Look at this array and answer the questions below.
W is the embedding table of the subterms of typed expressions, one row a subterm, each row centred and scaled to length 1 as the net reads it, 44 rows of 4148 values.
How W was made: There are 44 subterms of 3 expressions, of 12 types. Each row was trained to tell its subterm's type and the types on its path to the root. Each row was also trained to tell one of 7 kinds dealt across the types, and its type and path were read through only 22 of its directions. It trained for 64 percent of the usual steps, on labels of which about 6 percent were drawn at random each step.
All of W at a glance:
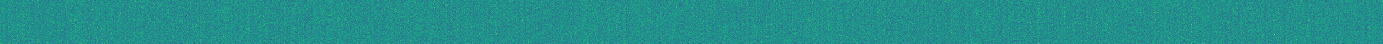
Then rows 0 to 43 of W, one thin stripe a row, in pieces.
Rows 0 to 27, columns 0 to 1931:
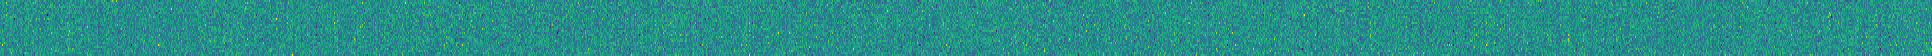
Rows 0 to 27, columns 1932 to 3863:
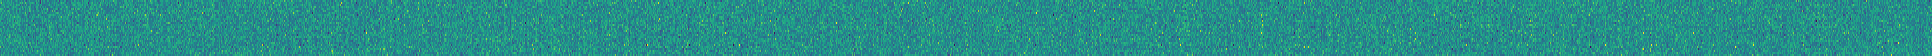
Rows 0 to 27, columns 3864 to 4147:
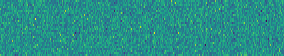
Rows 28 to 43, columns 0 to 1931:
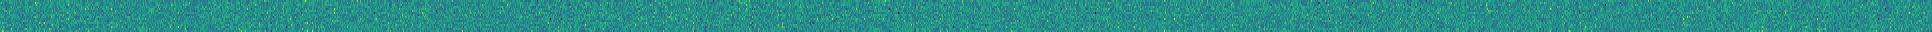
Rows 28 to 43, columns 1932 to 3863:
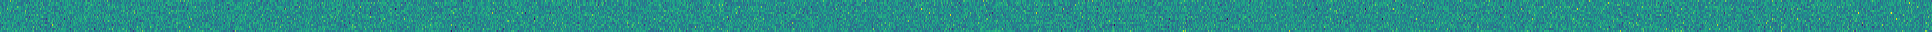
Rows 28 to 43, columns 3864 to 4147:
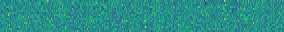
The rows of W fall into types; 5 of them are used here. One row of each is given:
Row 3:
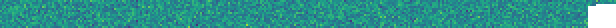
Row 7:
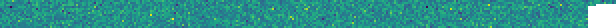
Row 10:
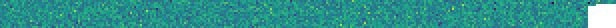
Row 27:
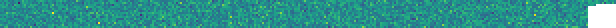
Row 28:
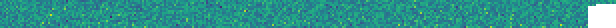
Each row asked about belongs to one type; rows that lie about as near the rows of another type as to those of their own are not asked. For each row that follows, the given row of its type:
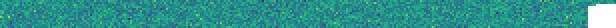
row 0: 27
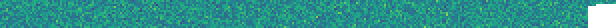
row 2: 27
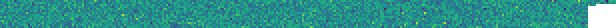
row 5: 28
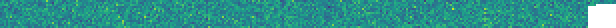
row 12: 10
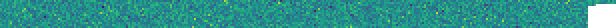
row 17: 10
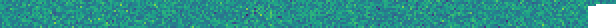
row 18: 7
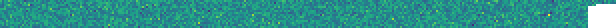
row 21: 3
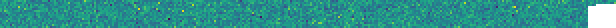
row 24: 10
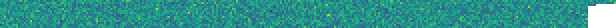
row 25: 3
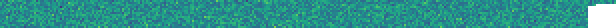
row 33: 28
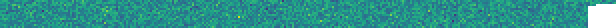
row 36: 27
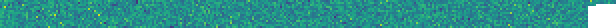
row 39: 3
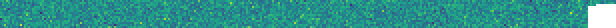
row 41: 7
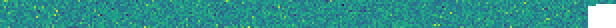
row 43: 10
